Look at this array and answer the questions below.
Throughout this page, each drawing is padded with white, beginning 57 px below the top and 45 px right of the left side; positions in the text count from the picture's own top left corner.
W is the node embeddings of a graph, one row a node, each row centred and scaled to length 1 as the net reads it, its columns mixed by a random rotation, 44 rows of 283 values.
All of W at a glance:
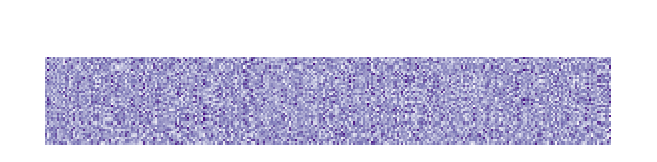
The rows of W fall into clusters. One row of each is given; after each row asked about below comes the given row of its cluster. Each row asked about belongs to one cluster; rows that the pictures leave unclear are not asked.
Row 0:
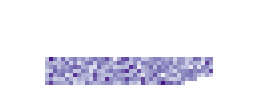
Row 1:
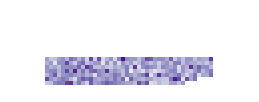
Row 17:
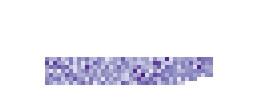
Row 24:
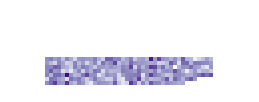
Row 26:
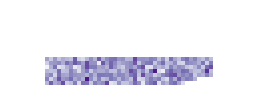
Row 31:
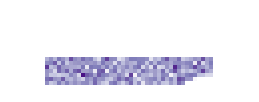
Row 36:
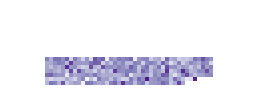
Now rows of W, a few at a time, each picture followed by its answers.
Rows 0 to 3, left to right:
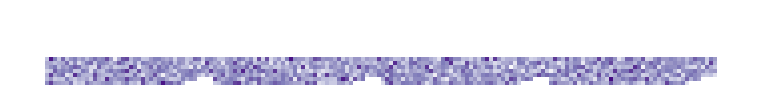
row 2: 24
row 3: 0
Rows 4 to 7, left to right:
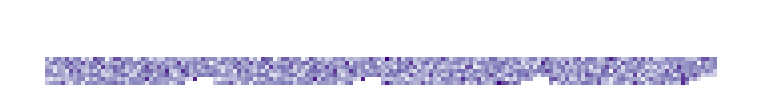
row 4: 36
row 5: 36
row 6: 0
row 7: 31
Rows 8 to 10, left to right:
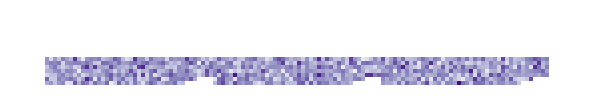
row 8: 26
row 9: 24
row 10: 17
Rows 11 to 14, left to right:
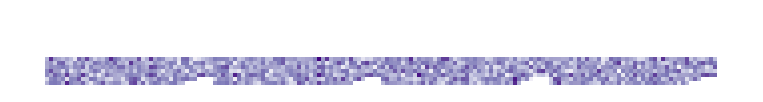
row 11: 24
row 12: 24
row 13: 31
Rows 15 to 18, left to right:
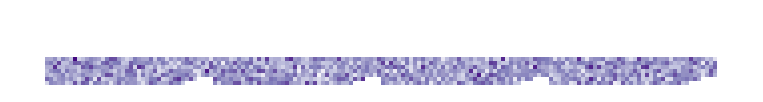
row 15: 26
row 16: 1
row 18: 26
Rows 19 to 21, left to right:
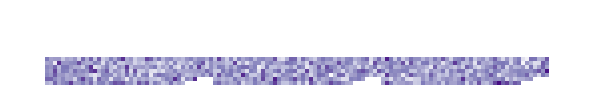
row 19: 1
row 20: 0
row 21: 0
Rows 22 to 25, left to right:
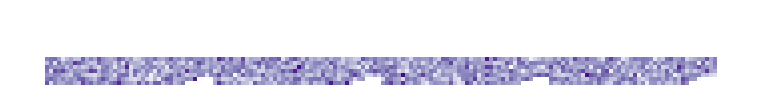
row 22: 1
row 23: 0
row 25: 31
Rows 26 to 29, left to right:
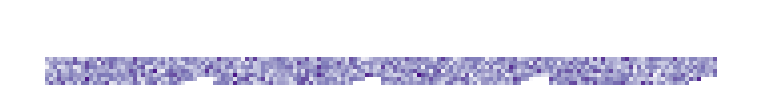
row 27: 24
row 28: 31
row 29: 1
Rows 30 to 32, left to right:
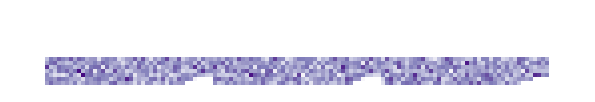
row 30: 31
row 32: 24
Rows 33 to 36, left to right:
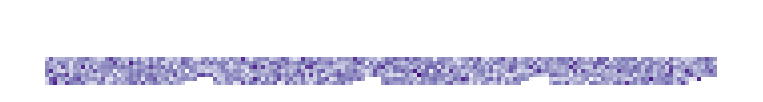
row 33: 24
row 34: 26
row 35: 31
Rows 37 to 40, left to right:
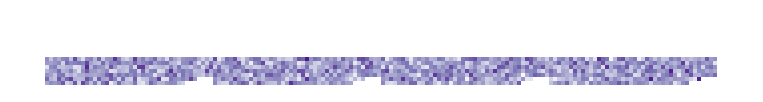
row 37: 26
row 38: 17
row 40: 36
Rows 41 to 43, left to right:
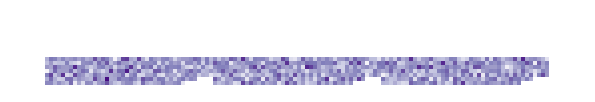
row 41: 0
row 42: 26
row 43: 26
